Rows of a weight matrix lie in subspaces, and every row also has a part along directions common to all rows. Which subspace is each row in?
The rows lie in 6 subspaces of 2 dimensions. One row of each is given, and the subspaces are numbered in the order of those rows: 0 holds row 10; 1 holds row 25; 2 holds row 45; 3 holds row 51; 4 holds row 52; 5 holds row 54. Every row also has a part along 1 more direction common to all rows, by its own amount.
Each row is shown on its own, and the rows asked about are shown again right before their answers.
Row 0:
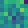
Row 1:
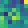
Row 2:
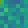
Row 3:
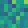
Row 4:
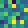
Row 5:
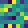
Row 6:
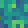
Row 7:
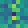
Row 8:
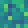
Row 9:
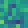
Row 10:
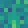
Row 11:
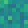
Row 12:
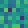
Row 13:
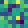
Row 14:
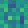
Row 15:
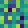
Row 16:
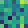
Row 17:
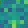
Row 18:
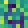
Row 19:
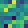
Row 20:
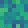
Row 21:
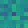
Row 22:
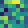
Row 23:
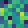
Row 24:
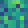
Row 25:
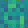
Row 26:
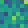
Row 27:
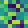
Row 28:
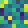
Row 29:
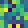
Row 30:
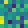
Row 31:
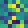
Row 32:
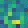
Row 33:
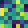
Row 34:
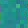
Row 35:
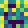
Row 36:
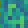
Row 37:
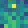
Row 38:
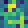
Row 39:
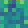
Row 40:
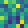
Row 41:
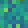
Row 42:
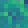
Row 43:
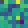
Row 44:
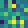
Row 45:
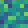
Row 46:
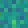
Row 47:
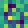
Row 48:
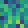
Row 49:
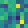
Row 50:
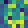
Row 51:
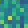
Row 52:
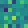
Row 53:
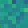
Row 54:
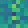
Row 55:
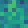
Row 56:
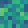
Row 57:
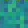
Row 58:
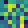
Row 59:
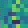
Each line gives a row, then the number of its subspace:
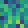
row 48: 1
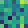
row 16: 3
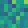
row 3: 0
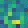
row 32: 5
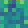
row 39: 3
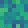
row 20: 4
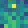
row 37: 3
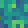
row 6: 4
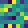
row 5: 4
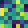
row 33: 4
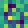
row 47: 2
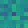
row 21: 5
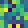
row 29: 4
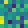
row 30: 2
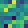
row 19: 4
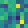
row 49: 1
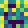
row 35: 3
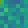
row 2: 1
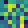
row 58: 5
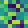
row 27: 5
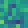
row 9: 5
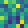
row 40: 1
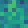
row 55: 3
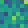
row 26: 2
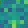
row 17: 0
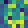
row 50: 0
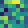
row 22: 1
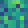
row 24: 1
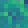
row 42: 2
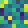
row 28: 4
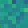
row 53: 0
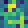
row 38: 3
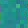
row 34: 1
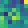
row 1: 2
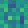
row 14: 1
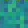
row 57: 3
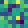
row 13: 1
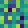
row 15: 0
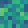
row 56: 4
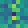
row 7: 5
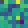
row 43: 1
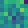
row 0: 2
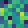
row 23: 4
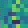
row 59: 5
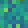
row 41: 4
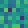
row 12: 0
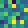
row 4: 0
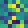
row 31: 5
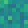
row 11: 4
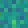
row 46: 0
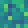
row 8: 2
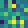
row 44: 0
